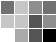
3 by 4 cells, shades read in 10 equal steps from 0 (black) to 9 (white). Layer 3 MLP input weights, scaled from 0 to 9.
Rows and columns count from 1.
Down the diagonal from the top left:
4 7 3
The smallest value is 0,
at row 3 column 4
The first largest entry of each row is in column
2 1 1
